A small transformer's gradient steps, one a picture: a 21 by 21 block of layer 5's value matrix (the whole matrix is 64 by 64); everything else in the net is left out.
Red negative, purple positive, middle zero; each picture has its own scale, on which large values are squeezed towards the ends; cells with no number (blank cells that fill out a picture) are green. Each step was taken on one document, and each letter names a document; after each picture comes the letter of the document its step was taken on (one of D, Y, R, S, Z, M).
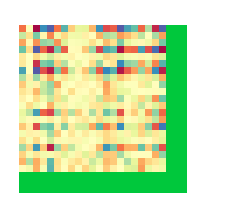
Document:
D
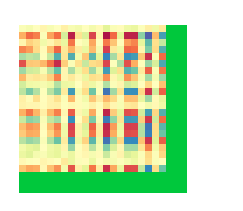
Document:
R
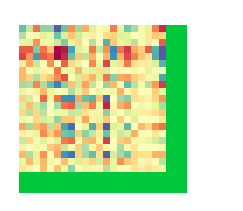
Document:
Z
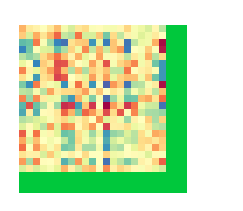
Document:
Z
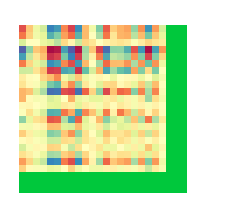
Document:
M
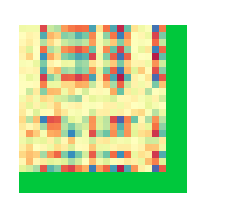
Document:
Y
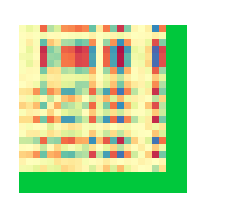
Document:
Y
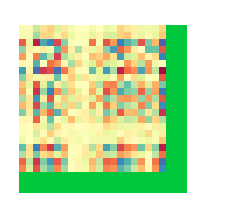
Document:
D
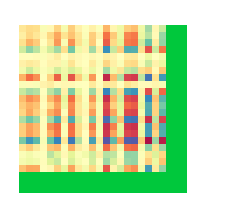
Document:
R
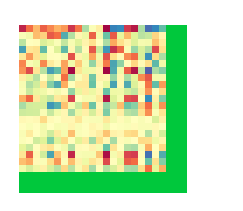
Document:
R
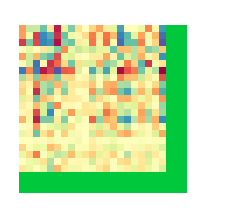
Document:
D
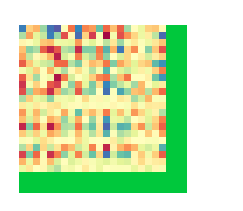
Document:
Z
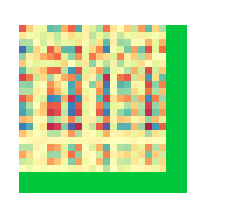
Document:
M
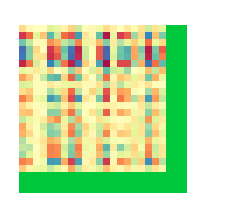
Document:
M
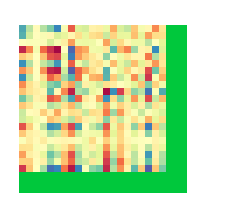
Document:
M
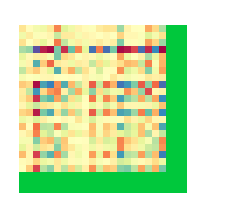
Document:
D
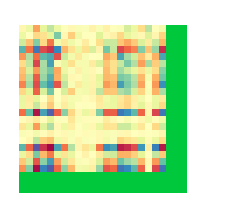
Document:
D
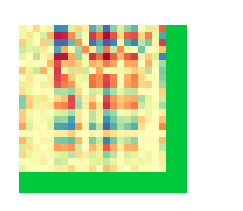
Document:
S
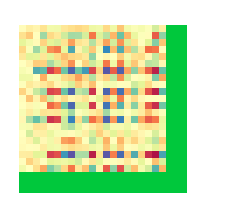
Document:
Y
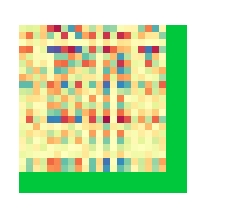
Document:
M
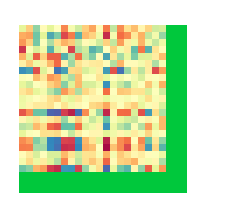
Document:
M
